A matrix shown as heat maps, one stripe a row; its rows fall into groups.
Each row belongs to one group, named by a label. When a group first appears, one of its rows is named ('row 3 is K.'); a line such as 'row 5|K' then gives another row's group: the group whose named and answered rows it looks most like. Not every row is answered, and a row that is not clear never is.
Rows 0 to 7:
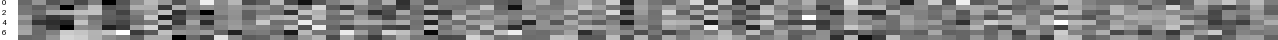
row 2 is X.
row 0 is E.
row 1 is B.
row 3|B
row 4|X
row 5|B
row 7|X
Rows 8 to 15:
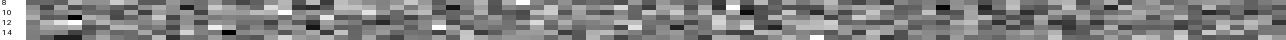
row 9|E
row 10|E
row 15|B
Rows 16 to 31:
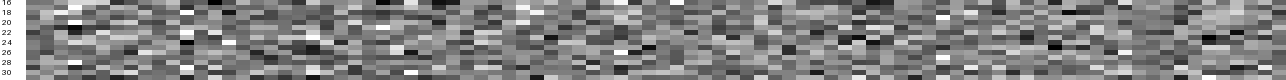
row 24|X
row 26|E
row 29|B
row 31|E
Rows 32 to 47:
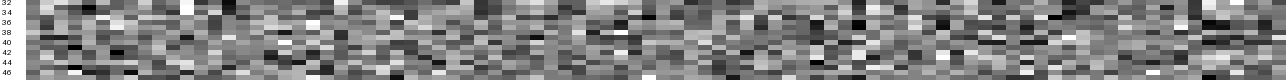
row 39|X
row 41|B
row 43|E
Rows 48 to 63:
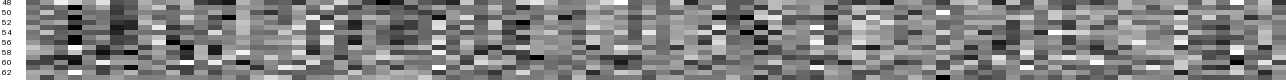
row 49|B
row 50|E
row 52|B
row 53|B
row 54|E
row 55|B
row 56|B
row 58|B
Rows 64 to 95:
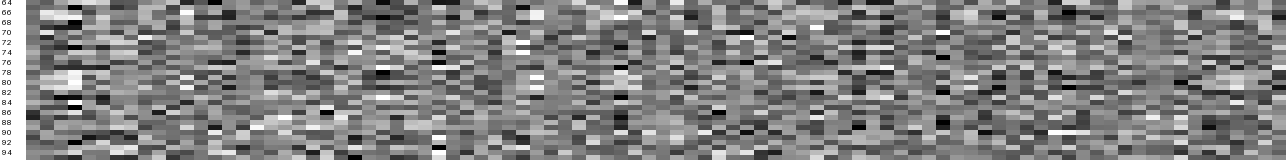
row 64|X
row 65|B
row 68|B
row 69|B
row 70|E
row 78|X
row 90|E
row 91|B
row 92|B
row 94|X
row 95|B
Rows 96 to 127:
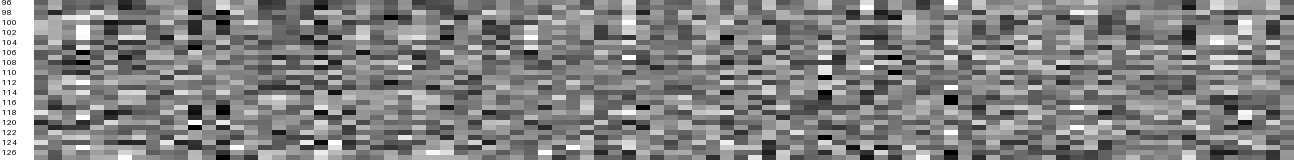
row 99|X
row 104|E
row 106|B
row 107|E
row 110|B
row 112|X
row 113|E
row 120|B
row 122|E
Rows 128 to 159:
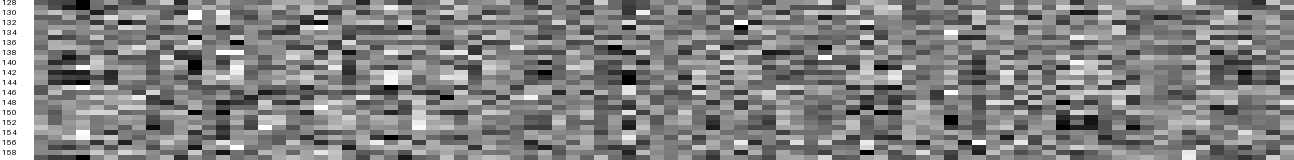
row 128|B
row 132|E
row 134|E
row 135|X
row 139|B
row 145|X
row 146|E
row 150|X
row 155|X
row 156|E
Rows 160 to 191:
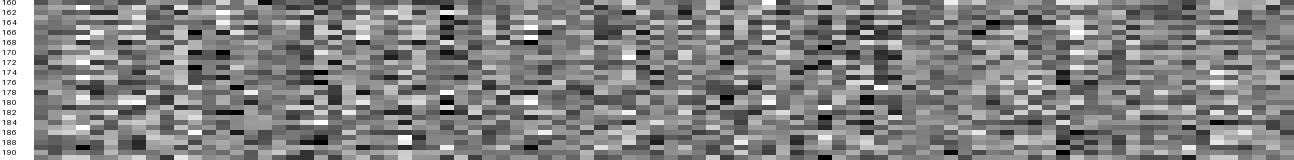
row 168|B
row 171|X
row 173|X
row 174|E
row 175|X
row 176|E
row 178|B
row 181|B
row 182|X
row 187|E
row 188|E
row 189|B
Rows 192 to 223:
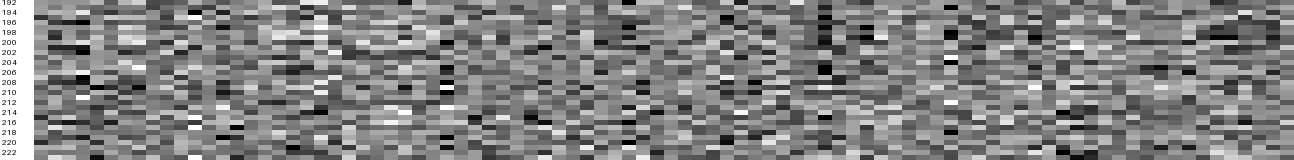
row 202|B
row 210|X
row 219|X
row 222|E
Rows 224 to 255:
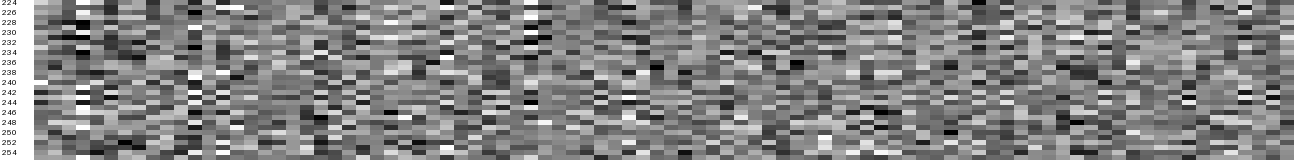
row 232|B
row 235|B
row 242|B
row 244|B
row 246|X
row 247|E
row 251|B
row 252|E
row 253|B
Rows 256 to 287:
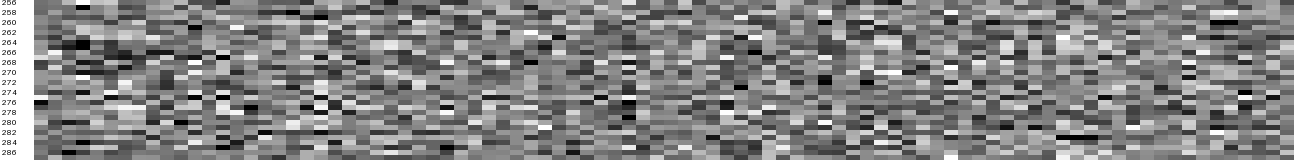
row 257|B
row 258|E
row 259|E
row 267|B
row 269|E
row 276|B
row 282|E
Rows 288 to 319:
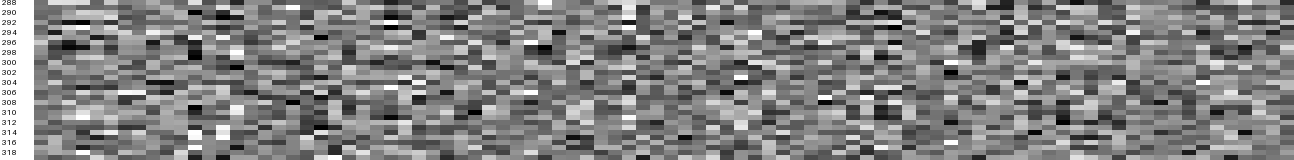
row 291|X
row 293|X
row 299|X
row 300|E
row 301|X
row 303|E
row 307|E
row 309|X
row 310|X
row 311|X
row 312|E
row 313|E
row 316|E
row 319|X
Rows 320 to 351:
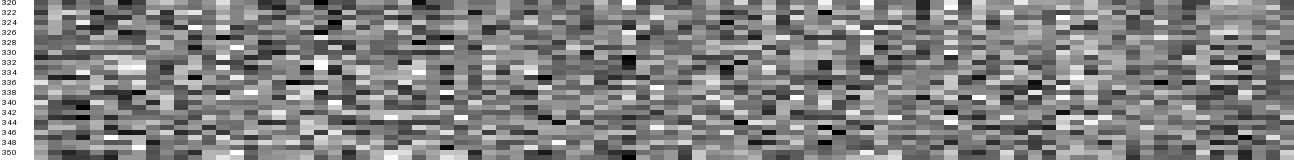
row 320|E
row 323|E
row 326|E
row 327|X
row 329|X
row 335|X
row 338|B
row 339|E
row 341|B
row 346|B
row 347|B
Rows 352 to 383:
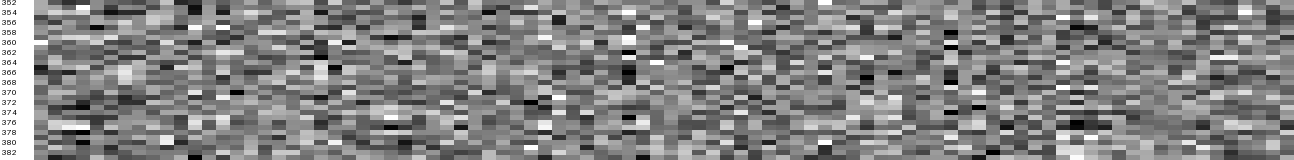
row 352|B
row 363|E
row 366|B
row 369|E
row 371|E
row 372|B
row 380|B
